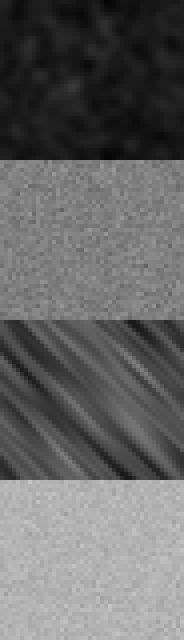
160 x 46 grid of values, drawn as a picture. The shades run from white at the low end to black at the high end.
The table splits into 4 rows of 1 panel. Panel 1,1: very high, blotchy, faint in contrast. Panel 2,1: middling, fine-grained, faint in contrast. Panel 3,1: high, slanting down to the right. Panel 4,1: low, fine-grained, faint in contrast.
